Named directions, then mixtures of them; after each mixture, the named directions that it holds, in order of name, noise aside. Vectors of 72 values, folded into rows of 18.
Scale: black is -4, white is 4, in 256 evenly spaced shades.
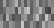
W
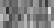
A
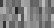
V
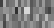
V, W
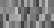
A, W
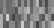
A, W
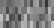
A, W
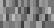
W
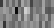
V, W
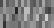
V, W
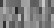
V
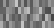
W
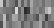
V, W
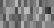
W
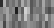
V, W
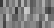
V, W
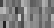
V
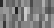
V, W
